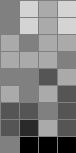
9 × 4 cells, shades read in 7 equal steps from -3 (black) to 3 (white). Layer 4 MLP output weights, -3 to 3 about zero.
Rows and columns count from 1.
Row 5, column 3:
-1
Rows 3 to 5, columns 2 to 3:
0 1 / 1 1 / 0 -1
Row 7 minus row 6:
-2 -1 -1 0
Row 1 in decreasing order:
2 2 1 0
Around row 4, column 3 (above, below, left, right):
1 -1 1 0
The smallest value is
-3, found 3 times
